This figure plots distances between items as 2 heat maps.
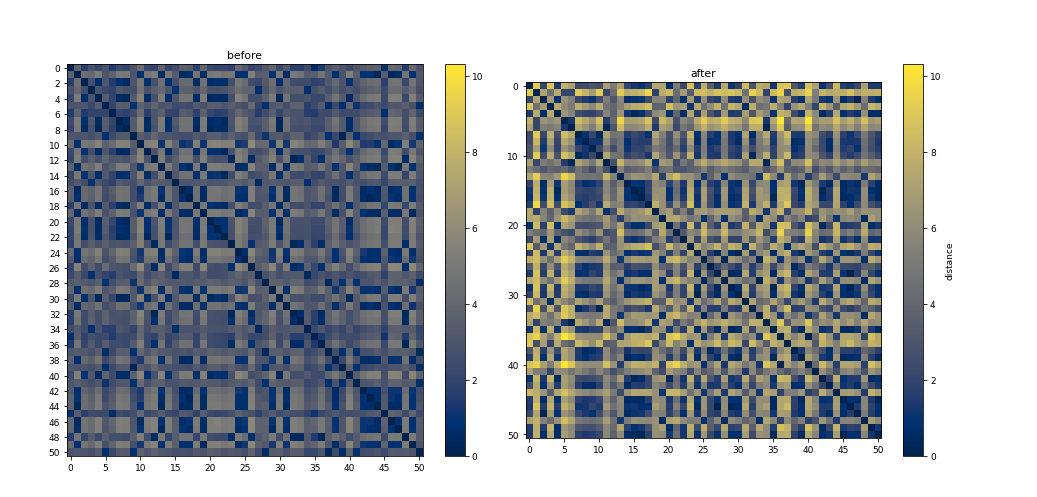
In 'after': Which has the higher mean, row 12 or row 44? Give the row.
44
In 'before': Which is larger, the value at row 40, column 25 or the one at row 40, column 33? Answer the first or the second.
the first
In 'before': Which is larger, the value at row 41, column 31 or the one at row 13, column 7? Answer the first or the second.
the second
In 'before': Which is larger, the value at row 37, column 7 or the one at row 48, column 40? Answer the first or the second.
the first
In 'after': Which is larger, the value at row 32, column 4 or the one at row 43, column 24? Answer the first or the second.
the first
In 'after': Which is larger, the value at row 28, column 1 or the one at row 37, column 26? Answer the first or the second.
the first
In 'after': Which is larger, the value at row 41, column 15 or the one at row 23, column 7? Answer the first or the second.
the second
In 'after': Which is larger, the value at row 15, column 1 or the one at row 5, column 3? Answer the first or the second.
the first
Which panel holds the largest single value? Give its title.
after
